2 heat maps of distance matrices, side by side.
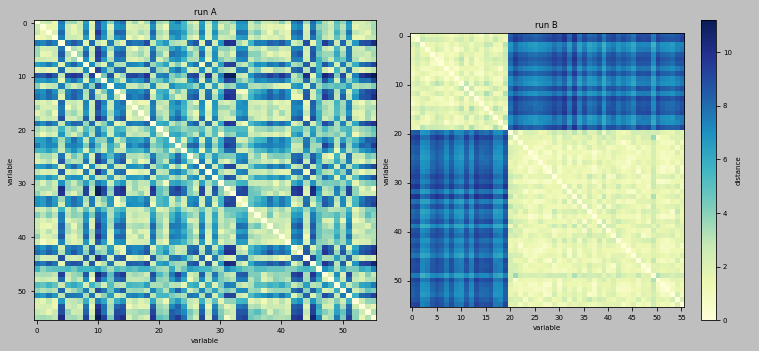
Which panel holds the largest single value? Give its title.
run A
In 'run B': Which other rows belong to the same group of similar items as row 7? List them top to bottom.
0, 1, 2, 3, 4, 5, 6, 8, 9, 10, 11, 12, 13, 14, 15, 16, 17, 18, 19
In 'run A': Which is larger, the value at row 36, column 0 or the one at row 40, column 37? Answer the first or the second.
the first
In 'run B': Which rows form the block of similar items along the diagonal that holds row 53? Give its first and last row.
20 to 55
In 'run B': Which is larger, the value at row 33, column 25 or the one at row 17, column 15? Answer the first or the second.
the second
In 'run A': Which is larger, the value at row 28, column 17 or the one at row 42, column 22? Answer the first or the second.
the second
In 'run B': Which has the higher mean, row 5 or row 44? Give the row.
5
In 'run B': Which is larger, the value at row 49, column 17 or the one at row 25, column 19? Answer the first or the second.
the second
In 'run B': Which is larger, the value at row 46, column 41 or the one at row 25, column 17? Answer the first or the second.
the second
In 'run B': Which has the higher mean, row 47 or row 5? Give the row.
5
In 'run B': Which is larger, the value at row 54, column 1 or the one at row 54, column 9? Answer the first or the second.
the first
